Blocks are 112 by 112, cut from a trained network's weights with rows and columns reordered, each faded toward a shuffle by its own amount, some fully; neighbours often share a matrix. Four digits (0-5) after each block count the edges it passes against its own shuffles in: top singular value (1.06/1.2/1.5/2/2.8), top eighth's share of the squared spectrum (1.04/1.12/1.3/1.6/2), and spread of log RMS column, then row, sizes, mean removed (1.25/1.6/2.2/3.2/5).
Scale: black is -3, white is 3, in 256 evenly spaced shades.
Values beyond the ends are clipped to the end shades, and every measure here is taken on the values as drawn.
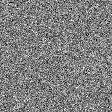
2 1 0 0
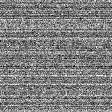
5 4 0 3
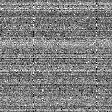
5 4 2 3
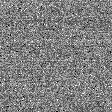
2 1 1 0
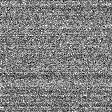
3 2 0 1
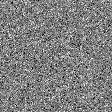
1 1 0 0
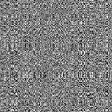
5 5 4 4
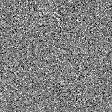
3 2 1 0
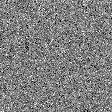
1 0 0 0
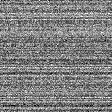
5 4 0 3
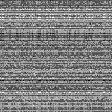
5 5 0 4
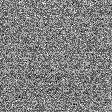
2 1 0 0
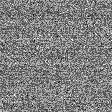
2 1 0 0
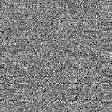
4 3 1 2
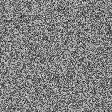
2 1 0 0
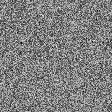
2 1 0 0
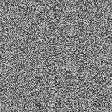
4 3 0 1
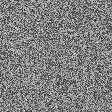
0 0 0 0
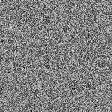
3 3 0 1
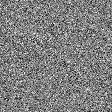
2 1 0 0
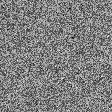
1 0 0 0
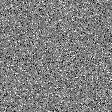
0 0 0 0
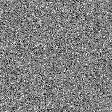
3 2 0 1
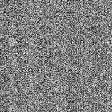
4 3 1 2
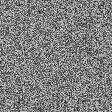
2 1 0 0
